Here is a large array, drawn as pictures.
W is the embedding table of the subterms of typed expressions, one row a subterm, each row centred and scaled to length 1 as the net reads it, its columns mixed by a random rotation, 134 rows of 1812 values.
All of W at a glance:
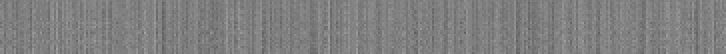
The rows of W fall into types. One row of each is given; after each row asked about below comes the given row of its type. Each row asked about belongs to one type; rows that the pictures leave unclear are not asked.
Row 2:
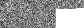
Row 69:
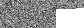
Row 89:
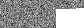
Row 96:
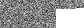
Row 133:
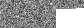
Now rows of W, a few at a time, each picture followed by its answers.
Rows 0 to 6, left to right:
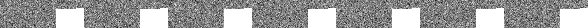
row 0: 89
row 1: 96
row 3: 69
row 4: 133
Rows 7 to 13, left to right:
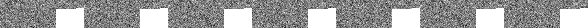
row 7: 69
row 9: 133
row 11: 2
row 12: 133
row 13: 96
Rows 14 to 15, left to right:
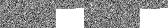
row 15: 2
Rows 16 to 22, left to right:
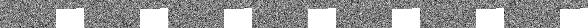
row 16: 96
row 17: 133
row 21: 69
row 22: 69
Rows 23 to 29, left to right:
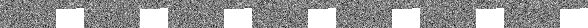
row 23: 96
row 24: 2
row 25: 96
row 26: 69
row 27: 69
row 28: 89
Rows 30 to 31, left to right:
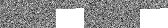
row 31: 69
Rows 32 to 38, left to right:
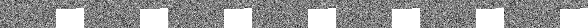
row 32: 69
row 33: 133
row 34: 96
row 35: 96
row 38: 69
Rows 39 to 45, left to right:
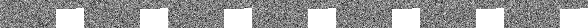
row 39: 133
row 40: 69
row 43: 69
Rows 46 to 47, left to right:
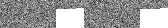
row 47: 69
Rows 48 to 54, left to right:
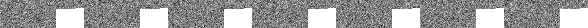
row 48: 133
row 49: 69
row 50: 69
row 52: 96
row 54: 2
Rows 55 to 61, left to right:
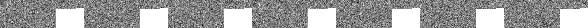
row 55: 2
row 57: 89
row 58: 2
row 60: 89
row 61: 133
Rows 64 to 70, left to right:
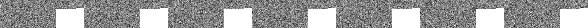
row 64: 89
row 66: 2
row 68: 89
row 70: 96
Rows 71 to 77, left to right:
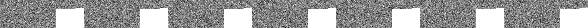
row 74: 69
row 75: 69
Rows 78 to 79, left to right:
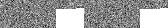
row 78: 96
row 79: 89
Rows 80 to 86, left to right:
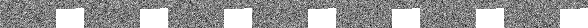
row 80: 133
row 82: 96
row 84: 89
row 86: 96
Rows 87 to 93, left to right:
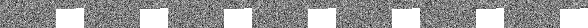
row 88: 89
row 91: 89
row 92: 69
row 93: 96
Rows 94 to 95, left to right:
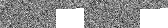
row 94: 96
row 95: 69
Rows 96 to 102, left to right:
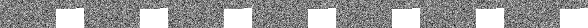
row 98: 2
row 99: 89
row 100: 89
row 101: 89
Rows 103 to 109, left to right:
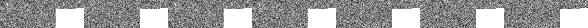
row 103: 2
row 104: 89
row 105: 2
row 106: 2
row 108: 133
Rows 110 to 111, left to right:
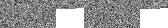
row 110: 69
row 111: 96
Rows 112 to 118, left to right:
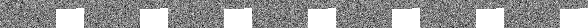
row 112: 69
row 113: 89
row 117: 96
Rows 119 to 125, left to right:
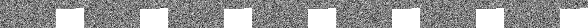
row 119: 2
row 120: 96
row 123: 133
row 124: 89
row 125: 133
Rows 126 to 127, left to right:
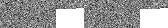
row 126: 69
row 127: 96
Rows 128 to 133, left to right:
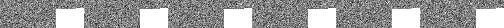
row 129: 89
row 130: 89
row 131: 89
